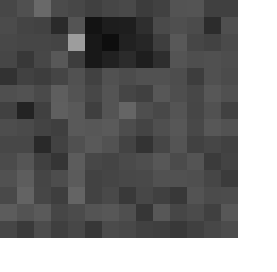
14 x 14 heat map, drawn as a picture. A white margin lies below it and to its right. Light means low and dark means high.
The top middle is the ninth with the highest average. The distribution is heavy-tailed on both sides. On average the colour sits 70% of the way up the scale. In the top middle lies a patch that is higher than the rest.
